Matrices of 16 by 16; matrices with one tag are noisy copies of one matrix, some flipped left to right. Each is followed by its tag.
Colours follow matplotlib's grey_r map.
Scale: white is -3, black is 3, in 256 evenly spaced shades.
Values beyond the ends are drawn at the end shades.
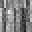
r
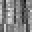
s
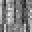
s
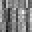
r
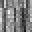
r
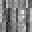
r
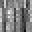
r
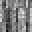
r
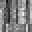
s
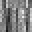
r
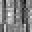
s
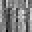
r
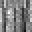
r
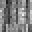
s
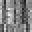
s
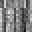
r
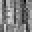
s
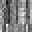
s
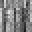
r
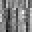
r
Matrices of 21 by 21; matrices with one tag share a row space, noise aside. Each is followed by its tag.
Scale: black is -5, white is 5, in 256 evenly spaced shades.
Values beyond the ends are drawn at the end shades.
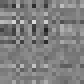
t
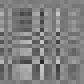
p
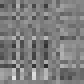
t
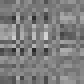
t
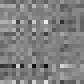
t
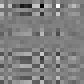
p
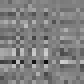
t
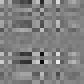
p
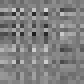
t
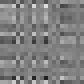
t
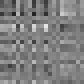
t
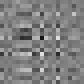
p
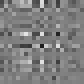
p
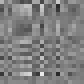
p
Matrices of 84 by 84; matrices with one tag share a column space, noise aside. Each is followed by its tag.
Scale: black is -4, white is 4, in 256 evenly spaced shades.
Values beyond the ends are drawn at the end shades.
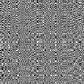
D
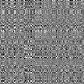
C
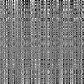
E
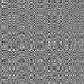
D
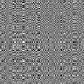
D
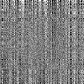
E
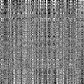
E
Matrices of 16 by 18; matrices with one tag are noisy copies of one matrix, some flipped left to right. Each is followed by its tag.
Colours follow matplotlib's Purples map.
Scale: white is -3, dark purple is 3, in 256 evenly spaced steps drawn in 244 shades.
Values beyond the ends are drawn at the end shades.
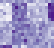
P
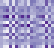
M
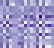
M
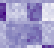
P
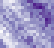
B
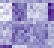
P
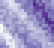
B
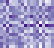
M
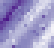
B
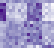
P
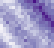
B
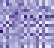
M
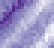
B
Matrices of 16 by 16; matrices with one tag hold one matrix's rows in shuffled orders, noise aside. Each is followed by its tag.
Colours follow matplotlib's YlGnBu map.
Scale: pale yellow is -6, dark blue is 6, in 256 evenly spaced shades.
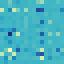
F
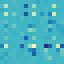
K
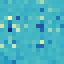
F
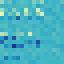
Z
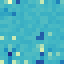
F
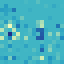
F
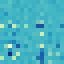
F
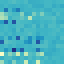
Z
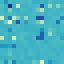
F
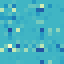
F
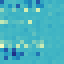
Z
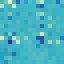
F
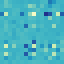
K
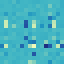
K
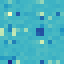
F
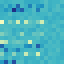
Z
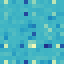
K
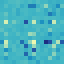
K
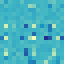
K
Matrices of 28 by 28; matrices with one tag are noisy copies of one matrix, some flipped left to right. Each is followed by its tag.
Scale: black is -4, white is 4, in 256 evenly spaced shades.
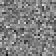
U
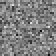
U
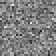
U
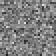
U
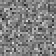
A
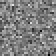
U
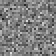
A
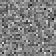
A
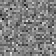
A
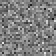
A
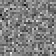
A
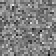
U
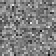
U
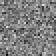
U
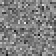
U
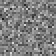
A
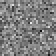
U
